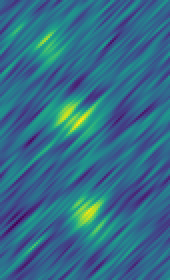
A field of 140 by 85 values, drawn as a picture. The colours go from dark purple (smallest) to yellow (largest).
Odd rows or columns: none. Bumps: three. Lone odd cells: none. Slope: none. Mirror symmetry: none.
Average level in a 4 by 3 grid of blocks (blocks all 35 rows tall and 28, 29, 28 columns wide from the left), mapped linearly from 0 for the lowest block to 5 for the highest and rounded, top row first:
321
151
030
031
